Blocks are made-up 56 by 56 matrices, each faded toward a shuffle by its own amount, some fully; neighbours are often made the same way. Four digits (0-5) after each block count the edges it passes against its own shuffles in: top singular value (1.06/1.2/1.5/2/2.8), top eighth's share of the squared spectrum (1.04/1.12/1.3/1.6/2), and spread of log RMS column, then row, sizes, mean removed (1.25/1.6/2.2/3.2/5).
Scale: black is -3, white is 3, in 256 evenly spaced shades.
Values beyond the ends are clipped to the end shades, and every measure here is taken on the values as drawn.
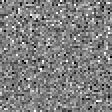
0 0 0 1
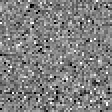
1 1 0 1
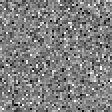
0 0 0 0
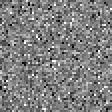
0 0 0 0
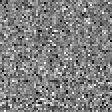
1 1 0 1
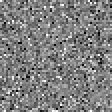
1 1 0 0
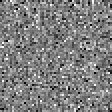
0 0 0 0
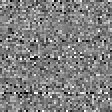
2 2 0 3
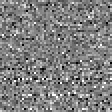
1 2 0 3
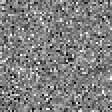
0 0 0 1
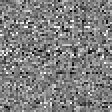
1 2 0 3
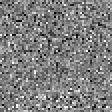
1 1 0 2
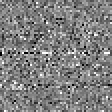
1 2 0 3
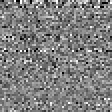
1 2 0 3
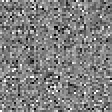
3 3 1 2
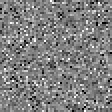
1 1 0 0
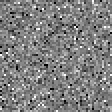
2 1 0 0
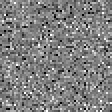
3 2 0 1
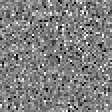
2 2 0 0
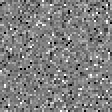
2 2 1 0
